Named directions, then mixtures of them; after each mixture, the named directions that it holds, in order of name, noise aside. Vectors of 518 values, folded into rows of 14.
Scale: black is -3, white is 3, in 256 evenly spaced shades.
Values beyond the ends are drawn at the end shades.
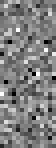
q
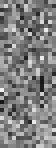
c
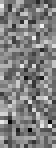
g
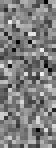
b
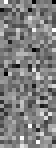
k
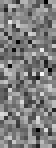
b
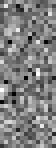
c, q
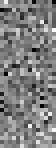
c, k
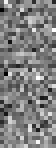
g, k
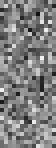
c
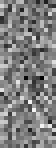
c, g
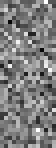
b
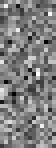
c, q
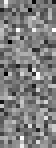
k, q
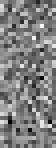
g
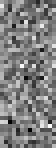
g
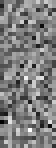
g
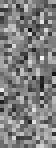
c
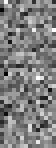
g, k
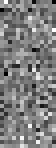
k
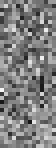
c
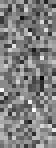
c, g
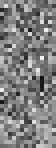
c
